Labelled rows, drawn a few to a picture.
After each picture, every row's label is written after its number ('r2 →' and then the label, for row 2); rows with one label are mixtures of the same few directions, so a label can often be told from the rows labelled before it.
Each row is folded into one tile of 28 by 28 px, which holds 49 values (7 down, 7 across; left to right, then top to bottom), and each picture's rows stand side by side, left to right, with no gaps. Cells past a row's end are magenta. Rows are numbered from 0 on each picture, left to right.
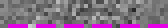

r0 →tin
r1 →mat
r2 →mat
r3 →tin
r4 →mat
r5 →mat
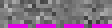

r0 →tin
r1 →tin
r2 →tin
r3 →tin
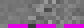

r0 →mat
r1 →mat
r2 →tin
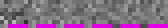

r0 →tin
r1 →tin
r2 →tin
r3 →tin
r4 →mat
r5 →mat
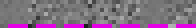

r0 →mat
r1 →mat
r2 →tin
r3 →mat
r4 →mat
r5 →mat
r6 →mat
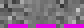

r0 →tin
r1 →mat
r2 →mat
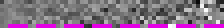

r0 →tin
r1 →tin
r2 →tin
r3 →mat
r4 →mat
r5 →tin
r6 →mat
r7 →tin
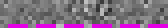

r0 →mat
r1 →tin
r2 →mat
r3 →mat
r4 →tin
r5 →mat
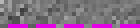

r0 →mat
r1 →mat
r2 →mat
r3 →mat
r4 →tin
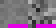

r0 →tin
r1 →tin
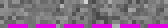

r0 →tin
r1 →tin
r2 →mat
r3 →tin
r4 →mat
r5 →mat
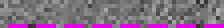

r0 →tin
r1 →mat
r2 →mat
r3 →mat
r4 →tin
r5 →mat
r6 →tin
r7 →mat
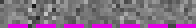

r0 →tin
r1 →mat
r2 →mat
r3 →tin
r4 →tin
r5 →tin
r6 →mat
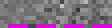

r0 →mat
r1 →mat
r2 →mat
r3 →tin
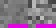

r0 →mat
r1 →tin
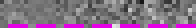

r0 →tin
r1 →mat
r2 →mat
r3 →tin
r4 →mat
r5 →tin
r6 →mat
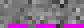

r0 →mat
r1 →tin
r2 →mat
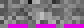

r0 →tin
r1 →tin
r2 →tin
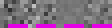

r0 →tin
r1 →mat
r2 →mat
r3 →mat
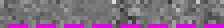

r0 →tin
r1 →tin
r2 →tin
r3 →tin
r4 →tin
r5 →mat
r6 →tin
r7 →tin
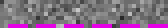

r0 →tin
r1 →mat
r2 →mat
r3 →tin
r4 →mat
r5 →mat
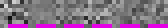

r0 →tin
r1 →tin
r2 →tin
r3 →tin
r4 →mat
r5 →mat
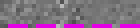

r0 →mat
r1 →mat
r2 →mat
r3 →mat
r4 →mat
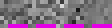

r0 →tin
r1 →tin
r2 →mat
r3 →mat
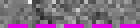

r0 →mat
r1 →tin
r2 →mat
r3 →tin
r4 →tin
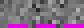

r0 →mat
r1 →tin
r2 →mat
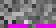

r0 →tin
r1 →mat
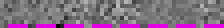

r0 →tin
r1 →mat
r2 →mat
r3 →mat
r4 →tin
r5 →mat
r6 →tin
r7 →tin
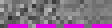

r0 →mat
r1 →mat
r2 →tin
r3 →tin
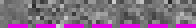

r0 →tin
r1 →tin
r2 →mat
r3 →tin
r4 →tin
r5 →tin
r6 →tin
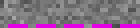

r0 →tin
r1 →mat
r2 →tin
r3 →mat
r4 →mat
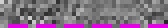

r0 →mat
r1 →tin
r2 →mat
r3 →tin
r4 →tin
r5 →tin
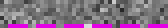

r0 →tin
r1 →tin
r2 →mat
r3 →mat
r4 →tin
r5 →mat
